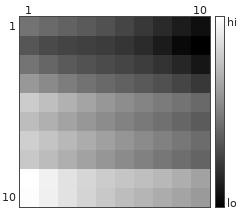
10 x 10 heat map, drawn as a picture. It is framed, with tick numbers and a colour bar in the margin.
Slope: up to the bottom left. Lone odd cells: none. Ninth with the highest average: bottom left. Grain: streaks across. Average level on the scale: 50%. Ninth with the lowest average: top right.
